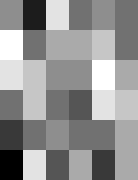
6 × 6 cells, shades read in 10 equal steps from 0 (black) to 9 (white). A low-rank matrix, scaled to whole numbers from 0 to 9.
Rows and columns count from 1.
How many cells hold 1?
1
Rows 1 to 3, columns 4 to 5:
4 5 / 6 7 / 5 9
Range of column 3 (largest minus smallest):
5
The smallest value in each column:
0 1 3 3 2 4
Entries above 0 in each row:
6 6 6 6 6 5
